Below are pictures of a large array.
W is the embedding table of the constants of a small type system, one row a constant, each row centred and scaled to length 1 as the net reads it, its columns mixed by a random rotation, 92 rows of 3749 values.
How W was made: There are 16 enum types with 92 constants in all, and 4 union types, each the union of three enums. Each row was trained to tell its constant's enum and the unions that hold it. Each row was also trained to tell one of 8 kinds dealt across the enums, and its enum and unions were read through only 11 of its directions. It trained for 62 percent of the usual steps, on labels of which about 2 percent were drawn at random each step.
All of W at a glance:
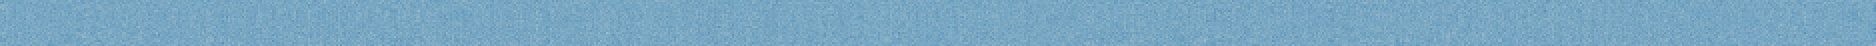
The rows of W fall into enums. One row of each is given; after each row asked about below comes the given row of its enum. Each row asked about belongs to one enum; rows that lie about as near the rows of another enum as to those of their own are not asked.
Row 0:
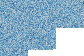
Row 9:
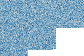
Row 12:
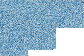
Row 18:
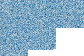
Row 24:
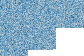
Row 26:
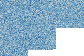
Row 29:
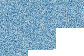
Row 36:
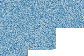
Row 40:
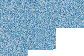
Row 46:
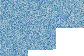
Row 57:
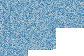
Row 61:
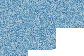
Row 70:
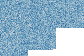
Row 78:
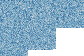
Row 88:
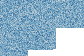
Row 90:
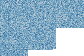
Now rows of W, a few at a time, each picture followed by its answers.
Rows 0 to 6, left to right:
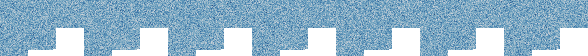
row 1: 78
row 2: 29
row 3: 46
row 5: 88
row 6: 90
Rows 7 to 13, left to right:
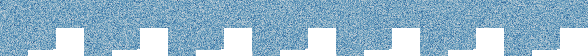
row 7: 36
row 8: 29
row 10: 12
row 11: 12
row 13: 36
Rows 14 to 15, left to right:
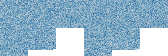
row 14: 26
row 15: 29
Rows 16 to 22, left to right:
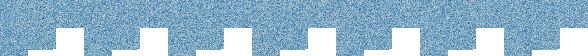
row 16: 90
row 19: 40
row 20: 57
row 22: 40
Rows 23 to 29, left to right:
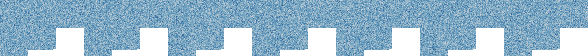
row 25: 29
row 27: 40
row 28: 29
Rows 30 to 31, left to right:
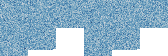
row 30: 26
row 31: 0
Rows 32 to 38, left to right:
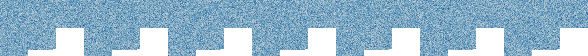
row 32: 88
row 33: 40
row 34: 0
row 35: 40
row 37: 26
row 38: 26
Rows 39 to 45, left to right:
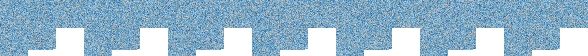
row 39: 12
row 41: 9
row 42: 12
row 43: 57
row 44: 9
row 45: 0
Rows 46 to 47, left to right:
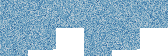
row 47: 88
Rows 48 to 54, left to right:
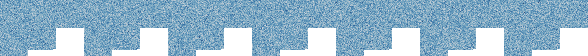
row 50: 46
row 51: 18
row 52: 36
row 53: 29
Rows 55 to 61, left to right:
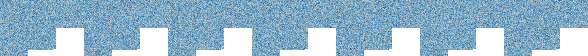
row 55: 40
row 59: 18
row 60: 90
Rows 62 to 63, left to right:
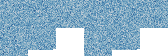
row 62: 18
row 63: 26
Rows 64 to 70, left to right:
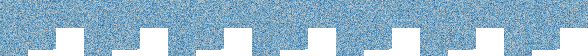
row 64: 18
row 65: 36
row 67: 46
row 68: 88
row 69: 0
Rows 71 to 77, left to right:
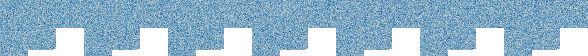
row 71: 12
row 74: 88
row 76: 26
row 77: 57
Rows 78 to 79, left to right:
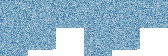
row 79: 57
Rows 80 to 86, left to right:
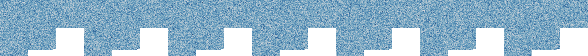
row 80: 57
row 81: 61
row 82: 57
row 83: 70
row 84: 12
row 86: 9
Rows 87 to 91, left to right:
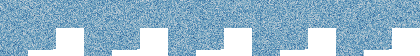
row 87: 46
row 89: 70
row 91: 9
